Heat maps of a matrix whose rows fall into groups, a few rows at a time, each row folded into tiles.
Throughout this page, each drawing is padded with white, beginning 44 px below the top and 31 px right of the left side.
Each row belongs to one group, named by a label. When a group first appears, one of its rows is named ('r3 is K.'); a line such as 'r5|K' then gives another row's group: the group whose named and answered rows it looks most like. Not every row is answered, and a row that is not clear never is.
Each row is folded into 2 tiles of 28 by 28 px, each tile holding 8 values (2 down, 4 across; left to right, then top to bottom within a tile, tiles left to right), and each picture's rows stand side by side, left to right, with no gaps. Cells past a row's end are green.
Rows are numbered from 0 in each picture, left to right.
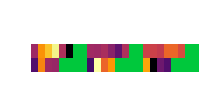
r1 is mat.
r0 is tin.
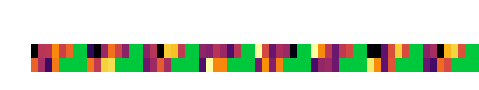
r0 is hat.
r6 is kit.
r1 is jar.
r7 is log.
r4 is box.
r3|mat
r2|log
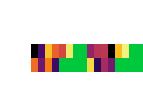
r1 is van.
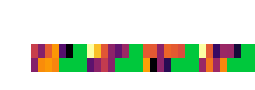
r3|box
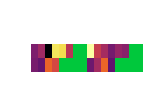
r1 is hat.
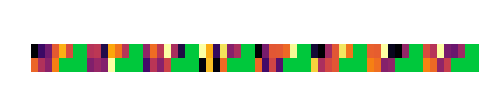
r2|tin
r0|kit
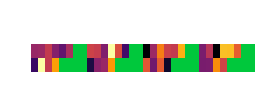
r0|mat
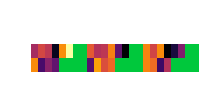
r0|van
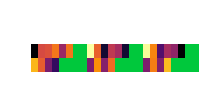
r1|box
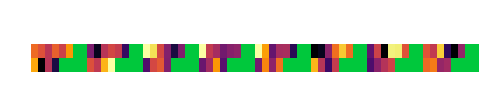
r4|box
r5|kit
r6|log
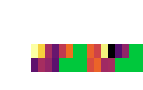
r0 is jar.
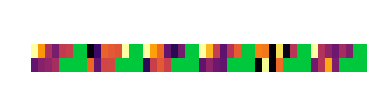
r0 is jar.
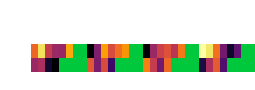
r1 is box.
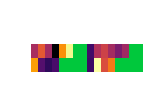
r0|van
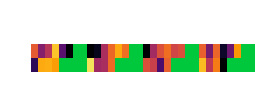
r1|kit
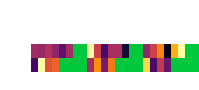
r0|mat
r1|box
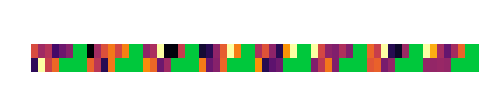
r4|van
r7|jar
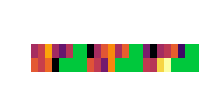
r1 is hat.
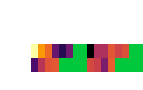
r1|hat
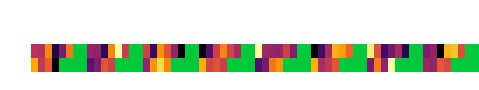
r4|jar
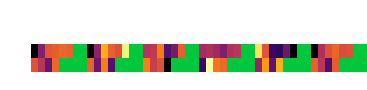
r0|hat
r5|hat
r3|mat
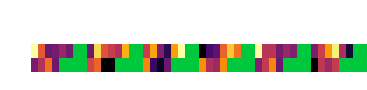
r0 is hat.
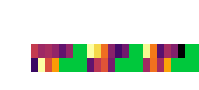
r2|box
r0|mat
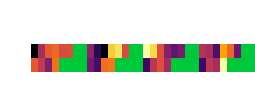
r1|log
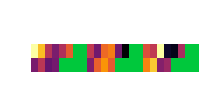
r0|jar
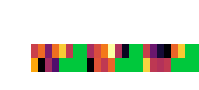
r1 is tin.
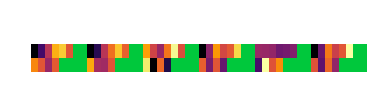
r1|kit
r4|mat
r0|kit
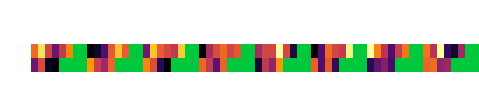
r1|kit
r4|tin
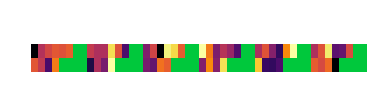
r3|box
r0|hat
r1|tin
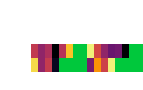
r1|box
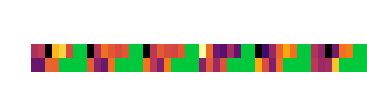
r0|log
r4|kit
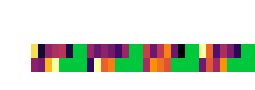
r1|mat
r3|box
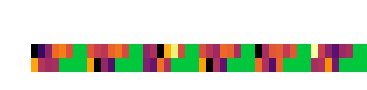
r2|log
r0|kit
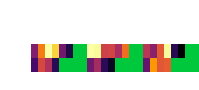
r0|tin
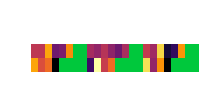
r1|mat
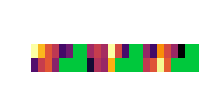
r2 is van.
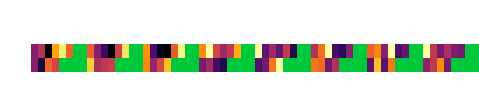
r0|log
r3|jar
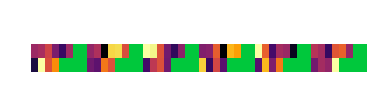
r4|box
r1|log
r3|van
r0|mat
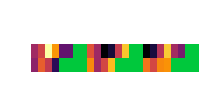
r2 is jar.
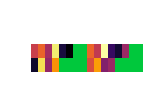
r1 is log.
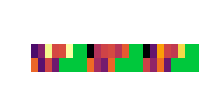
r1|hat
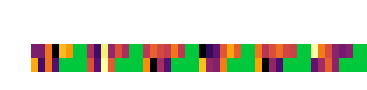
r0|van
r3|kit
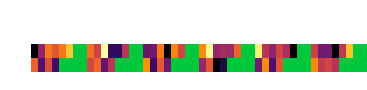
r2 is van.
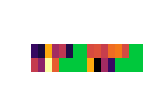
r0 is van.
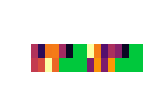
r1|box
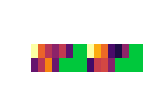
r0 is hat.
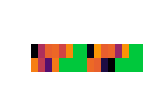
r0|hat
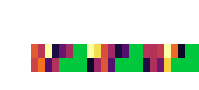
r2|tin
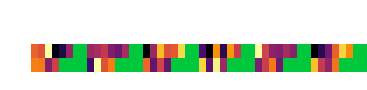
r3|van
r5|kit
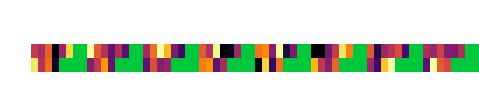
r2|tin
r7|mat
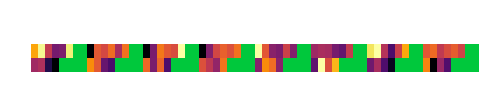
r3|hat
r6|jar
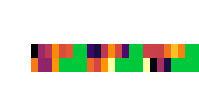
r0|hat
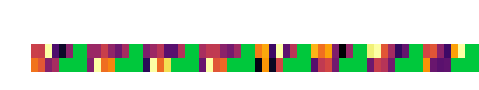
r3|mat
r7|van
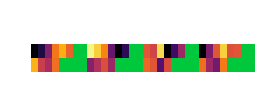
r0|kit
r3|hat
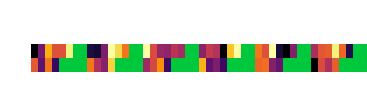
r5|tin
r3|van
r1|kit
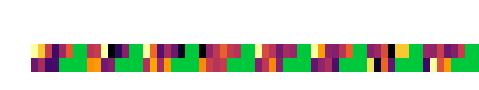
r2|box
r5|jar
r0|jar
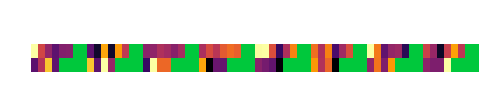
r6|box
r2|mat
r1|van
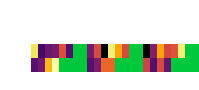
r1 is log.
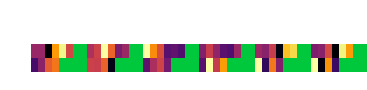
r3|mat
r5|van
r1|tin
